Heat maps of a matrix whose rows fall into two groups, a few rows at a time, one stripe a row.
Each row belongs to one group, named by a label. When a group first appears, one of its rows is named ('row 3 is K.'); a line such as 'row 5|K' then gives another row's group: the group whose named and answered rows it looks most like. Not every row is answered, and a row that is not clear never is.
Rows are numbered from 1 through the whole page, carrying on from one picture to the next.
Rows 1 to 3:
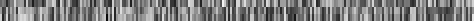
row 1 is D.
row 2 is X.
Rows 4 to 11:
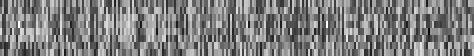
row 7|X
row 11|D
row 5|D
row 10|D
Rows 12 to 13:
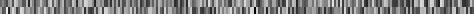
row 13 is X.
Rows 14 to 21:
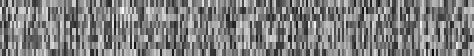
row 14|D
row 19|D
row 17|D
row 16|X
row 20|D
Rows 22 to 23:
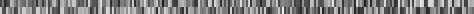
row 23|X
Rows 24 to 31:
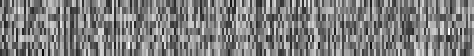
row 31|D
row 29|X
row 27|D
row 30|D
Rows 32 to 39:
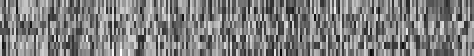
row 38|X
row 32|X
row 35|D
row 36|D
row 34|X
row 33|X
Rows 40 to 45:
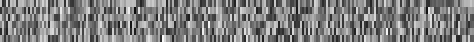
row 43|D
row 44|D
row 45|X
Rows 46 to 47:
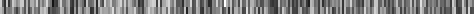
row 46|X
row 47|X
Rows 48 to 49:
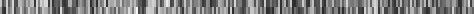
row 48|X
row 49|X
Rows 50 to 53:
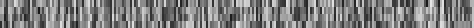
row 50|D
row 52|D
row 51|D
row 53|D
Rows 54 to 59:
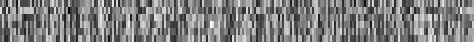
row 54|D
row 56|D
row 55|X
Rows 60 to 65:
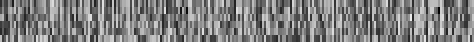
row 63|D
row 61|D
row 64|D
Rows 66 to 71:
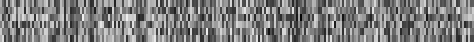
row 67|D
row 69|D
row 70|X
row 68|X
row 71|X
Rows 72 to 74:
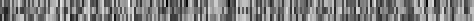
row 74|D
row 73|D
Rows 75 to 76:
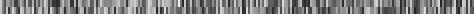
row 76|X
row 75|X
